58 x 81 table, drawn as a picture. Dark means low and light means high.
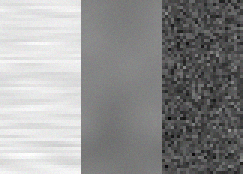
The table splits into one row of 3 panels. Panel 1,1: very high, streaked across, faint in contrast. Panel 1,2: middling, smooth, faint in contrast. Panel 1,3: low, fine-grained.
